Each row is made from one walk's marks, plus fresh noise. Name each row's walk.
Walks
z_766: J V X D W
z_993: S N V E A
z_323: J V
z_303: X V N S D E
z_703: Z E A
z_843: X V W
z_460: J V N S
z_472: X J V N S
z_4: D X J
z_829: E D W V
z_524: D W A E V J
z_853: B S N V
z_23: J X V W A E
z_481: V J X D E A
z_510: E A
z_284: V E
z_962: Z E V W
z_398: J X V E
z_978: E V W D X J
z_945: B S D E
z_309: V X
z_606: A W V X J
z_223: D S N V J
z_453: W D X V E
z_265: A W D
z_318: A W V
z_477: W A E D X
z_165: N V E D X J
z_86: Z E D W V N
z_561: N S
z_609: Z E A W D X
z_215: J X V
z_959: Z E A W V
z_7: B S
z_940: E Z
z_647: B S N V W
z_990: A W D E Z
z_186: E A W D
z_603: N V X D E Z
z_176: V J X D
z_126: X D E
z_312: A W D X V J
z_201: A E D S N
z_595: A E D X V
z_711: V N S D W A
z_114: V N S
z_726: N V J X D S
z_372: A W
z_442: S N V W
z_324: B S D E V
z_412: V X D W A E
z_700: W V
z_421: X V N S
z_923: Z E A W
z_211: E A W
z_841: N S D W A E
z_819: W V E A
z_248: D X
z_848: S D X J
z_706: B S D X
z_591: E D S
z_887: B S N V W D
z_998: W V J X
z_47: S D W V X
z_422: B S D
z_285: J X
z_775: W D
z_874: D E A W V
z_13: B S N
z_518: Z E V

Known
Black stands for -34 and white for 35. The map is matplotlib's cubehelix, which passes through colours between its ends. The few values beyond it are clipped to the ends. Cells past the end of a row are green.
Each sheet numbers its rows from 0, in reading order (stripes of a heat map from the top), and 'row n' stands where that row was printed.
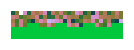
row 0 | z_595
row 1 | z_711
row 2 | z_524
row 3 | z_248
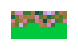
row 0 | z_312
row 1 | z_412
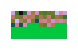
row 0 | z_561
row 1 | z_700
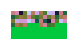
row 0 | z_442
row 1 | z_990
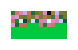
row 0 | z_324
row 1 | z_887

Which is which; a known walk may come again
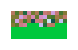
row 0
z_215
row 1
z_324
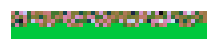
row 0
z_923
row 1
z_312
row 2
z_4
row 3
z_766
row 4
z_114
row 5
z_887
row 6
z_412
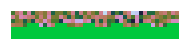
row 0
z_398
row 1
z_176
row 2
z_711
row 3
z_481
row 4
z_609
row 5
z_829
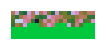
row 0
z_421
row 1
z_998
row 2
z_453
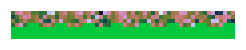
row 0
z_23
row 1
z_959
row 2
z_962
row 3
z_510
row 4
z_248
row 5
z_595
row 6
z_706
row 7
z_472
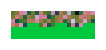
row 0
z_524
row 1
z_201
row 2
z_561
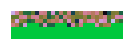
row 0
z_848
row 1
z_841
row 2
z_372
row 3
z_223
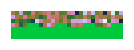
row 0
z_126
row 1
z_606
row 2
z_442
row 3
z_853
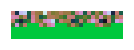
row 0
z_703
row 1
z_47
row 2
z_186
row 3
z_990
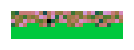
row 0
z_318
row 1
z_940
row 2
z_700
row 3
z_819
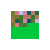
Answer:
z_477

